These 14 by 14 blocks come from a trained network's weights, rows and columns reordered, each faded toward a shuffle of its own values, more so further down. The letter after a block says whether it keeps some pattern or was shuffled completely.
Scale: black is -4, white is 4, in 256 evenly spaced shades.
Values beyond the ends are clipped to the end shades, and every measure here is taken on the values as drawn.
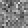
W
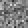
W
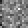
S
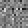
S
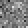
W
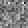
W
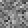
W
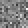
W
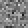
W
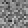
W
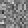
S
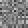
S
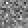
W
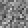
W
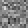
S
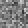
W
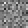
S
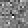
W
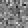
W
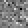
W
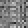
S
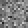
W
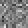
S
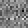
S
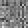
S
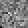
W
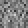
S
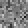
W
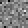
W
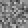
W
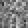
S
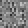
S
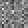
S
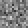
W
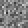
W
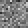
W
